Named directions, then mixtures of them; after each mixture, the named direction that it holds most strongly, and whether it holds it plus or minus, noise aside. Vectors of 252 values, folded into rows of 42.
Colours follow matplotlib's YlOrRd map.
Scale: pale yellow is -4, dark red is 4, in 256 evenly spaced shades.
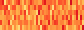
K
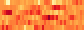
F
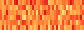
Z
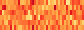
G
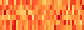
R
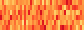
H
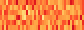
Z, plus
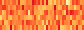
G, plus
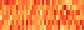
H, minus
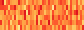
K, plus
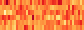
R, minus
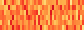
K, minus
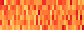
K, plus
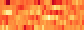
F, minus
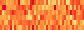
G, plus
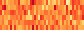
G, plus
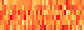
H, plus
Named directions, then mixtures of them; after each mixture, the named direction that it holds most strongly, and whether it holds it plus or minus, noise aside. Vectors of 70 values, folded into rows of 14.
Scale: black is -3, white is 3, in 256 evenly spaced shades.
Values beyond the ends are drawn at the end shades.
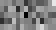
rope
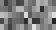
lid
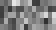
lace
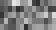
lace, plus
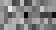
lace, minus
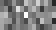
rope, minus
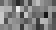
lace, minus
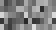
lid, plus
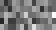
lid, plus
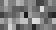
lid, minus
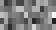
lid, plus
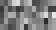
lace, plus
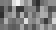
lace, plus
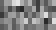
lace, plus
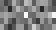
lid, plus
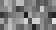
lid, minus
